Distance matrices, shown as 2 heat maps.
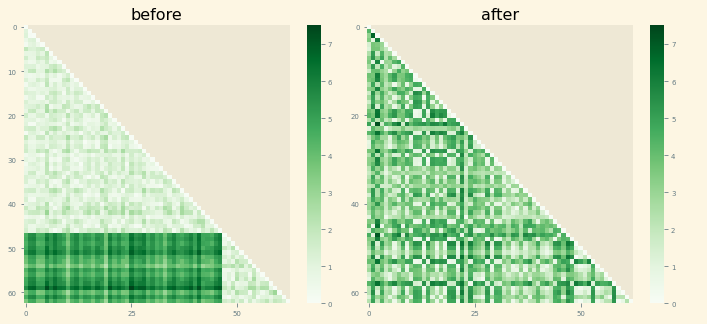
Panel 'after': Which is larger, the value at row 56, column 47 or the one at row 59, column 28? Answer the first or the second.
the second
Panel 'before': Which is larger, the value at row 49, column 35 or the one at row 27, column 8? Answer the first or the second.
the first
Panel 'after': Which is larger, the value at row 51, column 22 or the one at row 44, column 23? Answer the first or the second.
the first
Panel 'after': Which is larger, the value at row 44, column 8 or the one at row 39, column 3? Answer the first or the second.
the second
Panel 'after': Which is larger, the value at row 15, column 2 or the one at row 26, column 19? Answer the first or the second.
the second
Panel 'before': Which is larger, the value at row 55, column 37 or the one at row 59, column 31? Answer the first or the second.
the second
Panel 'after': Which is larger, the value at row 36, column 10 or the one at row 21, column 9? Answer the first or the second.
the first
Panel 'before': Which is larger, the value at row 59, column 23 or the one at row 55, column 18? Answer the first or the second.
the first
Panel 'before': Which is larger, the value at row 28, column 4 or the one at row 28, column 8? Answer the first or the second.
the first
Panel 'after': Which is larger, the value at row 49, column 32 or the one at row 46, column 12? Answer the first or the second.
the second
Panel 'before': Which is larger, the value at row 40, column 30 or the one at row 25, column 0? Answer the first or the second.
the second
